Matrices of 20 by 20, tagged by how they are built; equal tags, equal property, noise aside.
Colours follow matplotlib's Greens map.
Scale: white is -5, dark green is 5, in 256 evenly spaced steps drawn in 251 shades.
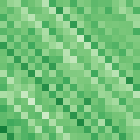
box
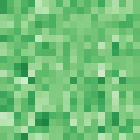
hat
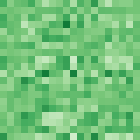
hat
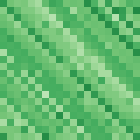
box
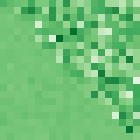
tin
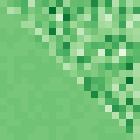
tin
